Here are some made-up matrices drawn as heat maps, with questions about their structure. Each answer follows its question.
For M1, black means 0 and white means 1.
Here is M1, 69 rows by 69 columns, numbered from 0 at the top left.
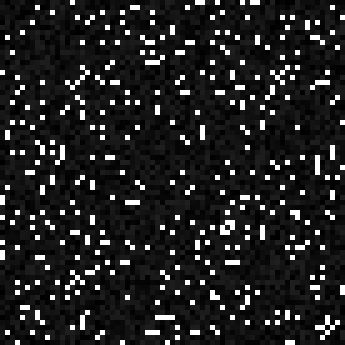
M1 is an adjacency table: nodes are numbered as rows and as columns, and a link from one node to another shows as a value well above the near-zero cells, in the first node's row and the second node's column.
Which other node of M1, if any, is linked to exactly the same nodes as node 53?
node 67
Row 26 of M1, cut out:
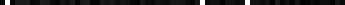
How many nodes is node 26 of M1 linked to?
3
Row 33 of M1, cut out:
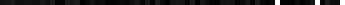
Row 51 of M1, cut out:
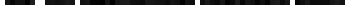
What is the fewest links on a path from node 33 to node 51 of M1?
3
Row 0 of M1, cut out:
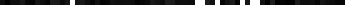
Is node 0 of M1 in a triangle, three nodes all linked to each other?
yes
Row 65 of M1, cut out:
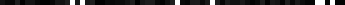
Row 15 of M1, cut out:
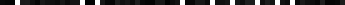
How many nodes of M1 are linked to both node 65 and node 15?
2
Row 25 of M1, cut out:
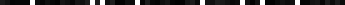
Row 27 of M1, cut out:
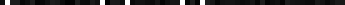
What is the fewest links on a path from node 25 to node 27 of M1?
1
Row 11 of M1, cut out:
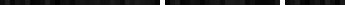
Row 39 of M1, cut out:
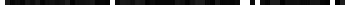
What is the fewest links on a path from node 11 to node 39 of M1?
4
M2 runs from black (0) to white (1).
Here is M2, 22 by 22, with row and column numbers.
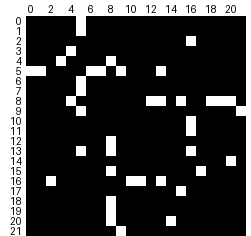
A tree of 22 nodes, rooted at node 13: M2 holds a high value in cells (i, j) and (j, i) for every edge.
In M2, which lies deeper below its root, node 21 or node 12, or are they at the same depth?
node 21
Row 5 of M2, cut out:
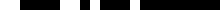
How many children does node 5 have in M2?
5
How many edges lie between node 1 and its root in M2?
2
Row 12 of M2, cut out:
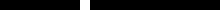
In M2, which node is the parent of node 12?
8
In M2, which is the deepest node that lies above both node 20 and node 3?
8
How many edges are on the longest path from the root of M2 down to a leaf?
3
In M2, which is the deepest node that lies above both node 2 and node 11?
16
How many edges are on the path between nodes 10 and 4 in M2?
4
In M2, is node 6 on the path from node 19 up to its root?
no
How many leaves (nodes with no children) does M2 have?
14
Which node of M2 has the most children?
8
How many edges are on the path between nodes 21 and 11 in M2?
5
